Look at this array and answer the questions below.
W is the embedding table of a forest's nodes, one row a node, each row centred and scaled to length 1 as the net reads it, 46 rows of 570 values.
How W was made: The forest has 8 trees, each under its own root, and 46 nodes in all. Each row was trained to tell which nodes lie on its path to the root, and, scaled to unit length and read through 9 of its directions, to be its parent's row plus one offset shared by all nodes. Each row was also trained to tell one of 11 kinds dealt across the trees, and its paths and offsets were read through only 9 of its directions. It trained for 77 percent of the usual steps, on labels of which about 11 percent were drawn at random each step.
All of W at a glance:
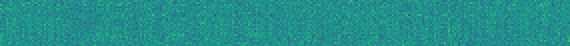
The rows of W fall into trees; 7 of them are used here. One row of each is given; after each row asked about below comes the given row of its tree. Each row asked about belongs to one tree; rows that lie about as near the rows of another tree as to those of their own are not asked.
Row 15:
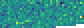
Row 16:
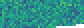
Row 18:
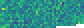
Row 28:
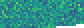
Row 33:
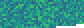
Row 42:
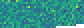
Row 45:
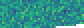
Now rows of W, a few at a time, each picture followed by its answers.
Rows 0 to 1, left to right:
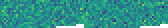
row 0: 45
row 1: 18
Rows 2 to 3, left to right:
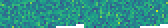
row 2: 15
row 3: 16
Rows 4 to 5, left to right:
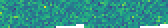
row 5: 18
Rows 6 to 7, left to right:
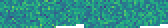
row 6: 33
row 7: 15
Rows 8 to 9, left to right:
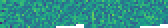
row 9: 15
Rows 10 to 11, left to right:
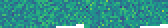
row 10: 33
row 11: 18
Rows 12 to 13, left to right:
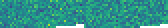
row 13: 45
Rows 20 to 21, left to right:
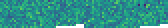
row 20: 33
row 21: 15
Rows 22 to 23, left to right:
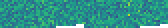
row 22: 33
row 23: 15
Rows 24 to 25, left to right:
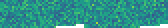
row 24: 33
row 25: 18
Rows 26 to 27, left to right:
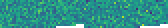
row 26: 28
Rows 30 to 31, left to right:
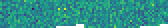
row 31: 18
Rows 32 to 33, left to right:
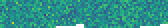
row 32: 18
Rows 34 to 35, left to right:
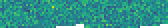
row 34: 28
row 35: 28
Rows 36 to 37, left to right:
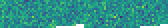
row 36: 16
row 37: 18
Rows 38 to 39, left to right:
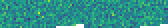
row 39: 15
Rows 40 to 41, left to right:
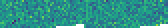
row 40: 16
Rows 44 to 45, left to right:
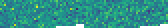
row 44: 15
